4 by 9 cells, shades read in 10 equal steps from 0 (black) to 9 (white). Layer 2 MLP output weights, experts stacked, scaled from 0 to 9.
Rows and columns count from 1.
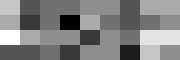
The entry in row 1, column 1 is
7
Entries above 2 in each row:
9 7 8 7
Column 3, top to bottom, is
4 4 5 4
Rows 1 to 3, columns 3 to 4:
4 4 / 4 0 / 5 5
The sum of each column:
25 14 17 11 18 19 11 25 24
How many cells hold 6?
5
